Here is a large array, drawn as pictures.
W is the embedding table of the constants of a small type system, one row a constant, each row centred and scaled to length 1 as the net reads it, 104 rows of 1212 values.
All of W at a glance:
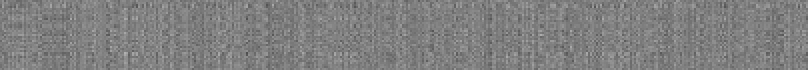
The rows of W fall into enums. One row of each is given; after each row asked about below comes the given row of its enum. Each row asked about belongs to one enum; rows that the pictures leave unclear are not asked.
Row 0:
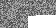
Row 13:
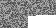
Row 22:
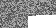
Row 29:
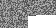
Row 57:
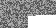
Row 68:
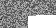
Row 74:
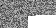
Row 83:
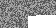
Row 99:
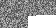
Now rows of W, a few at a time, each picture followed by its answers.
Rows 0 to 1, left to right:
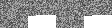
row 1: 29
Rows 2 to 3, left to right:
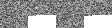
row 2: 68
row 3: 22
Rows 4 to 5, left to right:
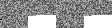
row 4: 68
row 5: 57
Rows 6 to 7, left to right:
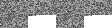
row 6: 22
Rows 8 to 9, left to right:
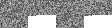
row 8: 99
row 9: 22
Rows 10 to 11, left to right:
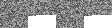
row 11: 74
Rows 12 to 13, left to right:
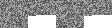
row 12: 83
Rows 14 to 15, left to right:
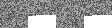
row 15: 83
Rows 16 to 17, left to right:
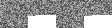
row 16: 57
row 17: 68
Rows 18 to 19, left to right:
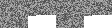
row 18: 83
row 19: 22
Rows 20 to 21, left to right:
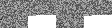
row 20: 68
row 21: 57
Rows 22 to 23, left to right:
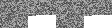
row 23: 13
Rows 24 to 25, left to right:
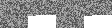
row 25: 83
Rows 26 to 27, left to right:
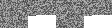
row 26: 29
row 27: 13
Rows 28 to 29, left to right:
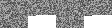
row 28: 13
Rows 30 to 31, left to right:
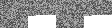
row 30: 0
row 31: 57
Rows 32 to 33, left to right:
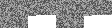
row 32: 83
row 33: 57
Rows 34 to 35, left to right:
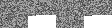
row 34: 22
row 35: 29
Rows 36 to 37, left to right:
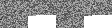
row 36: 68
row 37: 22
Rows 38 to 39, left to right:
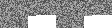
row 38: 83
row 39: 68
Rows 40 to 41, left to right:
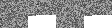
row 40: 22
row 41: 83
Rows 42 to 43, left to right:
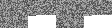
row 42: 29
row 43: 57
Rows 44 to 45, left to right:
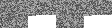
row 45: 57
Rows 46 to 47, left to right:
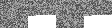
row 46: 0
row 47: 57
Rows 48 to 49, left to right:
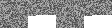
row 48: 13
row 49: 83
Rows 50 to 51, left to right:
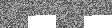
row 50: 0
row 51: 13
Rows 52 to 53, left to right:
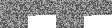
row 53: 57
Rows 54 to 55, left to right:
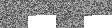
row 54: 68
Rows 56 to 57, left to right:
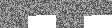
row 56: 83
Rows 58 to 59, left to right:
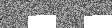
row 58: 68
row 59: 83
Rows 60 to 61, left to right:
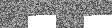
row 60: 22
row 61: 57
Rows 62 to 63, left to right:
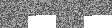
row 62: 22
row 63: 29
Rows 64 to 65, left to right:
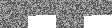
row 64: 13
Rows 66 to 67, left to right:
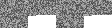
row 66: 99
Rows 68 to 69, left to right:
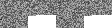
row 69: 0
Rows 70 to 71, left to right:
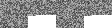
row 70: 57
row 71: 0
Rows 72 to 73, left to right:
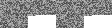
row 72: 57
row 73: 13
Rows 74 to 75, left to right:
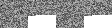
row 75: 22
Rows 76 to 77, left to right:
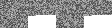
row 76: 0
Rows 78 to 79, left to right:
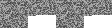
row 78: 13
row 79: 13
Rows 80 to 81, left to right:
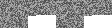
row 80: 83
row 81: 13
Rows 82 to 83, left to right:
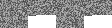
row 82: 29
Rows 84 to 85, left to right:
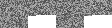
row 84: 83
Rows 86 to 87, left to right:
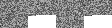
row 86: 22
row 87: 29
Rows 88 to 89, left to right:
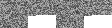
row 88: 13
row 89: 74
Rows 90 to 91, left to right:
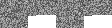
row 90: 99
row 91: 29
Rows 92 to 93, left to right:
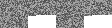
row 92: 83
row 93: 22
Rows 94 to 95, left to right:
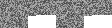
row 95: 13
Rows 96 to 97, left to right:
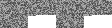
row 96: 13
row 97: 57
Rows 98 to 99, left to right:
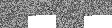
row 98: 22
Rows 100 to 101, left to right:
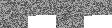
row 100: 13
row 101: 22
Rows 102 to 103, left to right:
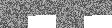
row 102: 57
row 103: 83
